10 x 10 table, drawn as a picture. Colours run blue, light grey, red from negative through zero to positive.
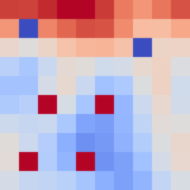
The middle right is the calmest part. On average the colour sits 50% of the way up the scale. The top middle is the ninth with the highest average. The top left is the roughest part. There is an overall slope up to the top. Six lone cells stand out: four far higher and two far lower than their neighbours.
